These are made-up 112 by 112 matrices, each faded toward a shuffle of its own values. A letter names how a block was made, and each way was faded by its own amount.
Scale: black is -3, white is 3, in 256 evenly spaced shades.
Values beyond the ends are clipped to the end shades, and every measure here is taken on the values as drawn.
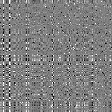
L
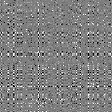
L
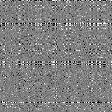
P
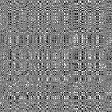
L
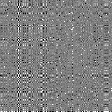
L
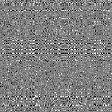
P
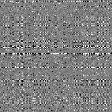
P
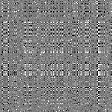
L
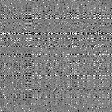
P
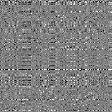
P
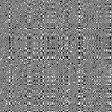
L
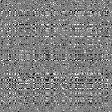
P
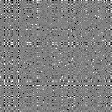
L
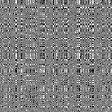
L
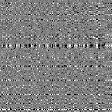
P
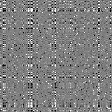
L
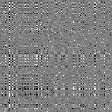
L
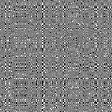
L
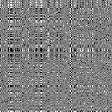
L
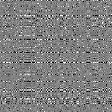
P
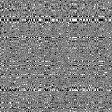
P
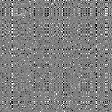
L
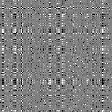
L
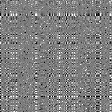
L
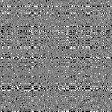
P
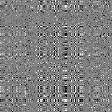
L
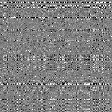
P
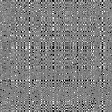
L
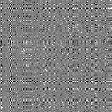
L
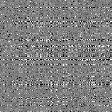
P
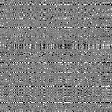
P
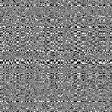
P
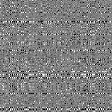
P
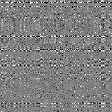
P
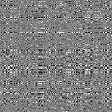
P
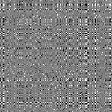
L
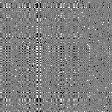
L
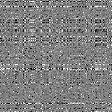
P
